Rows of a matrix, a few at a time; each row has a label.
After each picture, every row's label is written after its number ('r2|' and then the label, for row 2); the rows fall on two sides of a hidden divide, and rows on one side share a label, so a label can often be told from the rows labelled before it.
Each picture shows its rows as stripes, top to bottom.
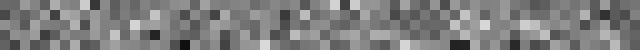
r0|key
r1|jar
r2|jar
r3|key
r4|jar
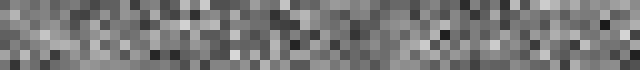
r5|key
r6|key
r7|key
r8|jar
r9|jar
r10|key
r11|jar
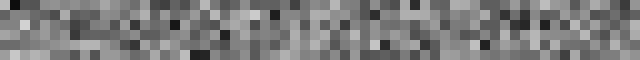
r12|key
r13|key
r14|key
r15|key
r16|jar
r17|key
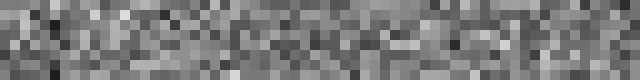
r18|jar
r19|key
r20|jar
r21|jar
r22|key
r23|jar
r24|jar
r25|jar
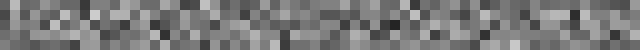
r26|key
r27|jar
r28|key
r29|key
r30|jar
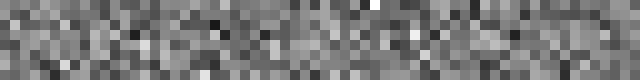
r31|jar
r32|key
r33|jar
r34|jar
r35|jar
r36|jar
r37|key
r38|key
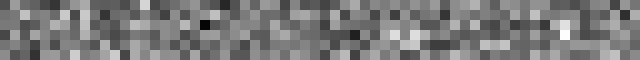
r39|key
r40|key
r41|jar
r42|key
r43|jar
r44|jar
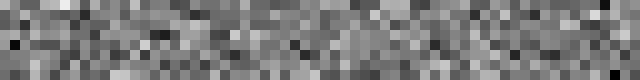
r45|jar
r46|jar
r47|key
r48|key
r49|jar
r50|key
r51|jar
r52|jar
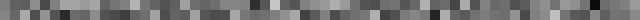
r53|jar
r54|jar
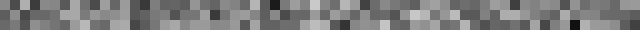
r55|key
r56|jar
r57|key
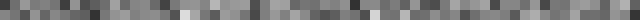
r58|jar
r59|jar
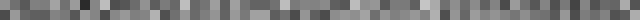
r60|key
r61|key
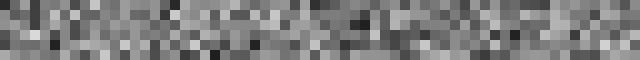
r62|jar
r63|jar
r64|jar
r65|key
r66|jar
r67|key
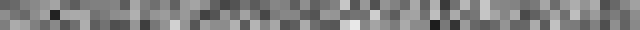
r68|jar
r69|jar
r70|key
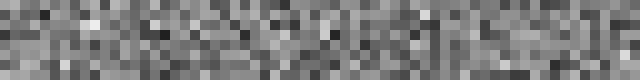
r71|key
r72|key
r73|jar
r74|key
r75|jar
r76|jar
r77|key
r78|key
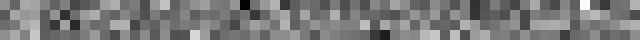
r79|key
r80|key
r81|key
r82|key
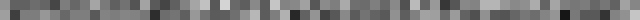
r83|jar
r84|key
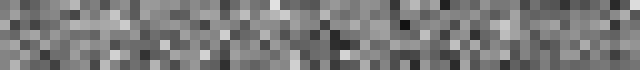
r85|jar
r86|key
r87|jar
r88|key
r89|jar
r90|key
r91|key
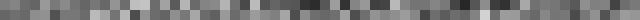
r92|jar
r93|jar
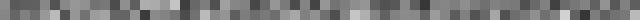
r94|jar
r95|key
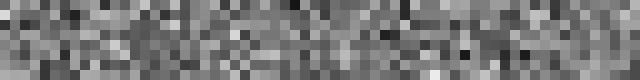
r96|jar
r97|key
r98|key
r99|key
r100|key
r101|key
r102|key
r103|key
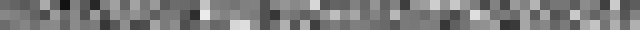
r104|key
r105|key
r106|key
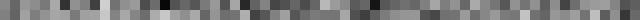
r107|key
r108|jar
